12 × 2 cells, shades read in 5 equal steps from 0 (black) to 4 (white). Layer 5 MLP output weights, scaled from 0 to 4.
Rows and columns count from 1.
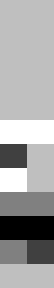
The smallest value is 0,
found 2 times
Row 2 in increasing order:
3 3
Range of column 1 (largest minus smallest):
4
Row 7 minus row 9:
-1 1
